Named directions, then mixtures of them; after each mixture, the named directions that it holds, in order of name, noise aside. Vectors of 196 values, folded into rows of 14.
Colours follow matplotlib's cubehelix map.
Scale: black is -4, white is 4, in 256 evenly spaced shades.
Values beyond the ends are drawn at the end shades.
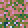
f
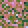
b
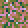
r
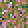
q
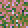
b, f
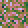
b, q, r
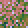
b, f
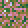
b, q, r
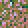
q, r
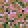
f, r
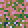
f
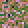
b, q, r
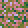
b, q, r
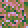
b, r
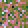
q, r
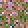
b, f, q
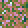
b, q, r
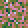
r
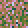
b, f, r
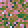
f, q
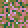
r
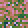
f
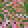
b, f, q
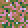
r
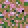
b, f, r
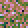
b, f, r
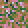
r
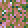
q
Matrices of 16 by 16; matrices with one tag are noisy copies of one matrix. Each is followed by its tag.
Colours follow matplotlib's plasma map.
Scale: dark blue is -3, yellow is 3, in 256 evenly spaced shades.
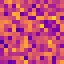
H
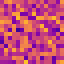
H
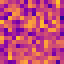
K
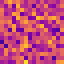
H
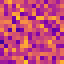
H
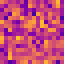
K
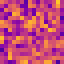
K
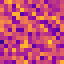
H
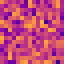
K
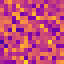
H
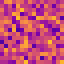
H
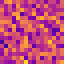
H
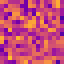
K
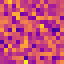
H
